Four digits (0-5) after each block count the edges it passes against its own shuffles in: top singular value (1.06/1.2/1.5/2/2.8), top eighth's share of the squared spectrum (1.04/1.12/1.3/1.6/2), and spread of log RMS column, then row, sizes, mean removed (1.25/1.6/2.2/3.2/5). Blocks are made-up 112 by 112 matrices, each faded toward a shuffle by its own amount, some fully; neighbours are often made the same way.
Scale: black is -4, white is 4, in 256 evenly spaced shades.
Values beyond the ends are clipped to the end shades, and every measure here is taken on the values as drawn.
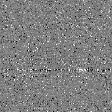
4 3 1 2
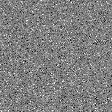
3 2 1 1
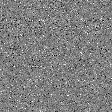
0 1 0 1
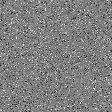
2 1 0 0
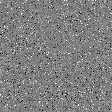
0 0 0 1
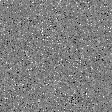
0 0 0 0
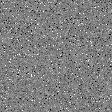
0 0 0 1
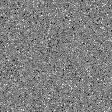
0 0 0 0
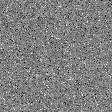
0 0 0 0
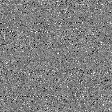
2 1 0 3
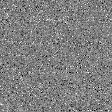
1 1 0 2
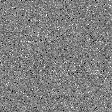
1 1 0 2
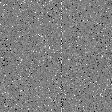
3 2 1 0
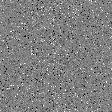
1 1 1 0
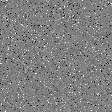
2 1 0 0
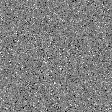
2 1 0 0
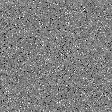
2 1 0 0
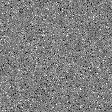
2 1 0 0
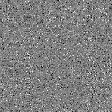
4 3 1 1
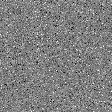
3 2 0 0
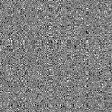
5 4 3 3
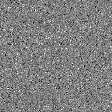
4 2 1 1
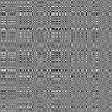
5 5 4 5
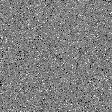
3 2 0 0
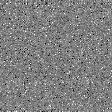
3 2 0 1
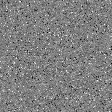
0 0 0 0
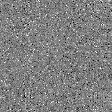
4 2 1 1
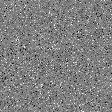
2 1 0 0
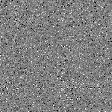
3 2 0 1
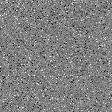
3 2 0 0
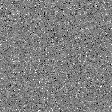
3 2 1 1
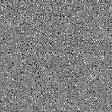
4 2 1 1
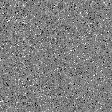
3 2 0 0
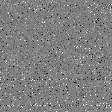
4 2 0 1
